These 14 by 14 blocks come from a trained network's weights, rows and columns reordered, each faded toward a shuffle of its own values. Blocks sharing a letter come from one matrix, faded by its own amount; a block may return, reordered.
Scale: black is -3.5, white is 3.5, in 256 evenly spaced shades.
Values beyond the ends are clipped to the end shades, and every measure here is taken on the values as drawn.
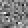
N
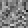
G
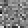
N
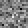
N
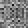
G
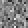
N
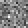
G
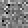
N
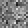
G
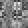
G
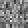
G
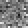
N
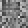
G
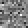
N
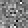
N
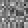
G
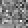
N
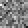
N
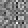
G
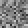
G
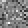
N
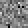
N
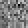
G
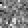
N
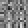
G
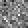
N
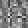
G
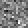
N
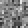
G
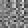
G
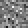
N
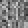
G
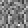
G
